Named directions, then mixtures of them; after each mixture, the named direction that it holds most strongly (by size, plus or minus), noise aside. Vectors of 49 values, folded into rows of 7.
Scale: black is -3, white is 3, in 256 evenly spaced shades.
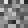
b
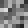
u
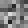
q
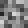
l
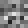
q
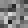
q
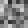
l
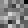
q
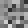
q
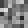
u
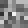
l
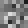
q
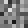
b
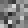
q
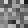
b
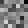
u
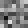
q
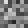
b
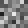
b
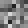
q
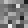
q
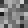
u
